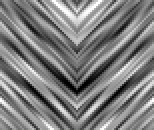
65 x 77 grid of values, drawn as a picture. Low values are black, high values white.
The left and right halves mirror each other. There is no overall slope. The ninth with the lowest average is the centre. Overall the values sit about 50% of the way up the scale. No single row or column stands out from its neighbours.
